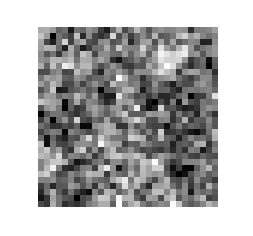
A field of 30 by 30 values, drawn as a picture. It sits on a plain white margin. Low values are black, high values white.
There is no overall slope. No seam splits the table. The halves do not mirror each other. There are no regular stripes. The histogram is bell-shaped.
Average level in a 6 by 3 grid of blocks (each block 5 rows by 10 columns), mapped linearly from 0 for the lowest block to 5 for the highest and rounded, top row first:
2 3 5 | 4 2 3 | 2 1 0 | 0 4 0 | 4 5 0 | 0 5 3
